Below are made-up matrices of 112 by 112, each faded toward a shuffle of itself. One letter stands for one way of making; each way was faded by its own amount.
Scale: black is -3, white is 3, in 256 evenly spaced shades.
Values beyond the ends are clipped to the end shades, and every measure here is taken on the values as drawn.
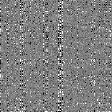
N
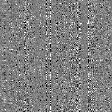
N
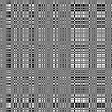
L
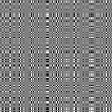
L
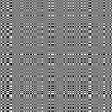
L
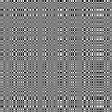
L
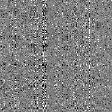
N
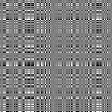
L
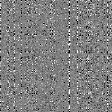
N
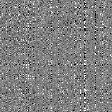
N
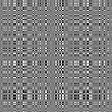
L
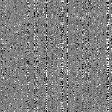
N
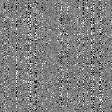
N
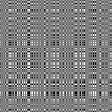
L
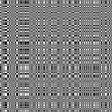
L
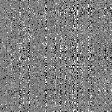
N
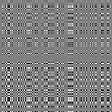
L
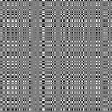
L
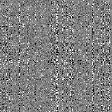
N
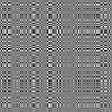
L
